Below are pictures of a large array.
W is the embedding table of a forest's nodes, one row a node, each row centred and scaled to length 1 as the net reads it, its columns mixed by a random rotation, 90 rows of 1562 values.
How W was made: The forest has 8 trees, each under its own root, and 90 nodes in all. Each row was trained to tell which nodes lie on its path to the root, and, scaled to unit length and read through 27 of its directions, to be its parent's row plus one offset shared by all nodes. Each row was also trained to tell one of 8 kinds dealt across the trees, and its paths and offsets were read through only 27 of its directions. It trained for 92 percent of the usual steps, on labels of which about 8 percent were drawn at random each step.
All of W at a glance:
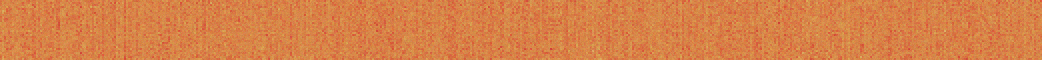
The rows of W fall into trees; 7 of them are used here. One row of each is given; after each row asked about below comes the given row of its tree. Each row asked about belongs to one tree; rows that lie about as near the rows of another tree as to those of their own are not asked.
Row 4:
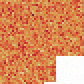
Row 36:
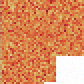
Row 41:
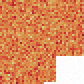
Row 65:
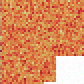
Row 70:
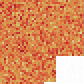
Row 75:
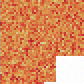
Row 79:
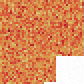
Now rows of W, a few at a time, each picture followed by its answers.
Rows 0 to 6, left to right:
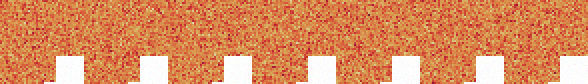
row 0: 36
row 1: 70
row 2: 79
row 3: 70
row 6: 41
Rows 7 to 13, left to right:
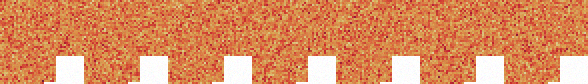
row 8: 65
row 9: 65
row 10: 75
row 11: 4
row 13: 70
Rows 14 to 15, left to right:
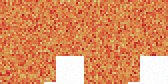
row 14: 75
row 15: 79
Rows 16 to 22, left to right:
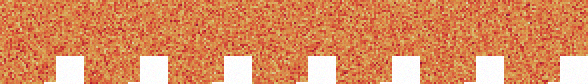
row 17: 36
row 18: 41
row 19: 65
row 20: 41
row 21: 4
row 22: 41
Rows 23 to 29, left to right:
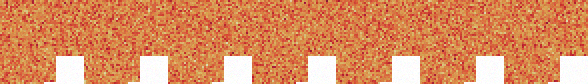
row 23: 79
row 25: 79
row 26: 4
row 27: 75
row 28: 36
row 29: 79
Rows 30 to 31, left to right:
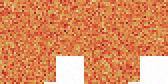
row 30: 36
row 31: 65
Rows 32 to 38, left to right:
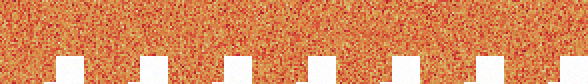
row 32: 70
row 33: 79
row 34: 79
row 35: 70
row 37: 79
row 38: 70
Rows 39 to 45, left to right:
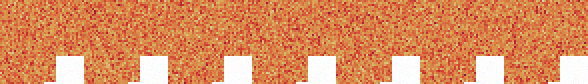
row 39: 36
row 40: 79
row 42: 75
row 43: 4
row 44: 70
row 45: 65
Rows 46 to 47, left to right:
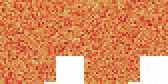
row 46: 65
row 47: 65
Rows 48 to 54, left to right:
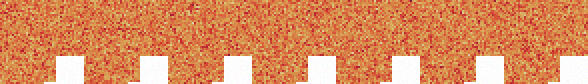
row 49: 36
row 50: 41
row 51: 79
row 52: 70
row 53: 65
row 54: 70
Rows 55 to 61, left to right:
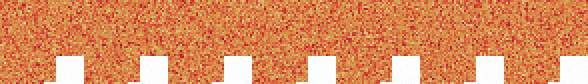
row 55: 41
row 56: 79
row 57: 41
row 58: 65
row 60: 65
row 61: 75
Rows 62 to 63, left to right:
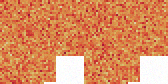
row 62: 36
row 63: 4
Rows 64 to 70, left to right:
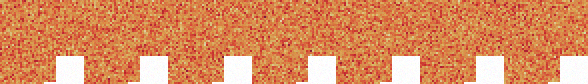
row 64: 70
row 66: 70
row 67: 79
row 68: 4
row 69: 4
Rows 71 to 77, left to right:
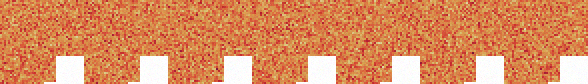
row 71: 70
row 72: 36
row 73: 36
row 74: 36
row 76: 4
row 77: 65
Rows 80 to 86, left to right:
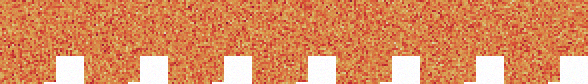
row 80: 70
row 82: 4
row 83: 36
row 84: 70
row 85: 4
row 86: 65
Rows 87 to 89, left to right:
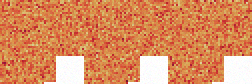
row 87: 4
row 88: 65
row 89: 65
